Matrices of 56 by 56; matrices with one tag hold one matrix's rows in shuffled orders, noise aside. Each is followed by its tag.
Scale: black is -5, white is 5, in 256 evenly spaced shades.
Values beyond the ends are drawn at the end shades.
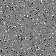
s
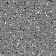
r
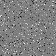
s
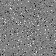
r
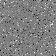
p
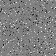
p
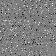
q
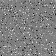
q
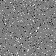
r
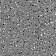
p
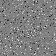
r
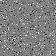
s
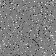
p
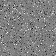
s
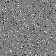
r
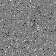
r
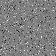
s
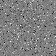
r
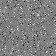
r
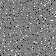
p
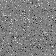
q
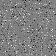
q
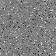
p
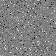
r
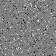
r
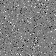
r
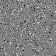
r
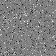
s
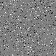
r
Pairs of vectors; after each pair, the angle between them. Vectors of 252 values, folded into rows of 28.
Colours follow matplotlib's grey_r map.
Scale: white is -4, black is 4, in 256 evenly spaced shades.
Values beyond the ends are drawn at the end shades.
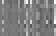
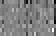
nearly opposite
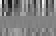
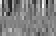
nearly parallel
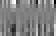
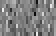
partly aligned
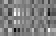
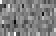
orthogonal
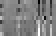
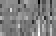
nearly parallel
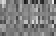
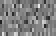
orthogonal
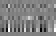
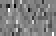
orthogonal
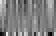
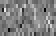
orthogonal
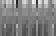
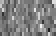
orthogonal
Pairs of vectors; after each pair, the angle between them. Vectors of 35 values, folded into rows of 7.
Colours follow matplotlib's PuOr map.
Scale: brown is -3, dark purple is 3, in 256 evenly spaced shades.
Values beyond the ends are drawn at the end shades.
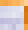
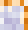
nearly parallel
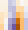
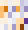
partly aligned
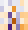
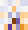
nearly parallel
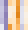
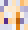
partly aligned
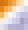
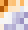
nearly parallel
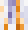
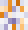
orthogonal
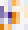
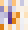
nearly parallel
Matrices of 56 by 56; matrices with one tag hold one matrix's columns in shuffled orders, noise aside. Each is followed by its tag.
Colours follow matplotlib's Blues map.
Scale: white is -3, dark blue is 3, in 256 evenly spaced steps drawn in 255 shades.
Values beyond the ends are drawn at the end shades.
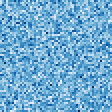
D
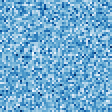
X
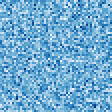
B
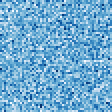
B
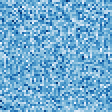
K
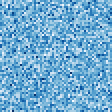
X
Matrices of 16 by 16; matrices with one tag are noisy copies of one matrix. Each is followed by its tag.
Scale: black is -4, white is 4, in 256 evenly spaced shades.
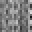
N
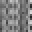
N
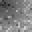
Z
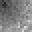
Z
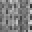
N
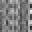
N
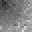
Z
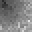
Z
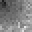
Z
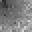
Z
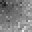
Z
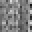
N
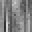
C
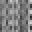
N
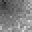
Z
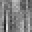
C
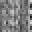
N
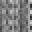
N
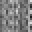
N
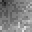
Z
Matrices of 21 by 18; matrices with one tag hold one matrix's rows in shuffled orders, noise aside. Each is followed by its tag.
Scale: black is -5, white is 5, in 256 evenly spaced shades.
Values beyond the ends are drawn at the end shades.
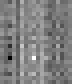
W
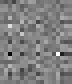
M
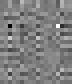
M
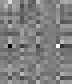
M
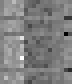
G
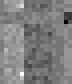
G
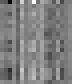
W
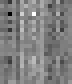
W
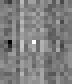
W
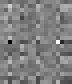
M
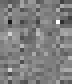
M
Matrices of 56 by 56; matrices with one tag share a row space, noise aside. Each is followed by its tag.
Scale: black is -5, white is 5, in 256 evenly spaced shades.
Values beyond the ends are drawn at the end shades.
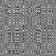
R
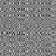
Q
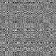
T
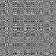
T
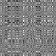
R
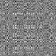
T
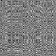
R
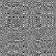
R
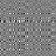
Q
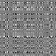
T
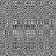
T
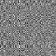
Q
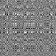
T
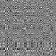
T
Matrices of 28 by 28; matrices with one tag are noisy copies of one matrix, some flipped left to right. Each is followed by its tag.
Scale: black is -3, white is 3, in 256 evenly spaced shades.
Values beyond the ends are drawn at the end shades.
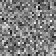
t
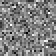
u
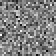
t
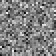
u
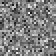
u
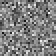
u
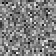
u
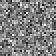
u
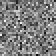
t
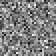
u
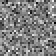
u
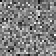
t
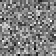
t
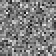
u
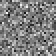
u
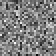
t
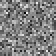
u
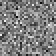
t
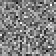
t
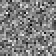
u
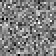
t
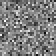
t
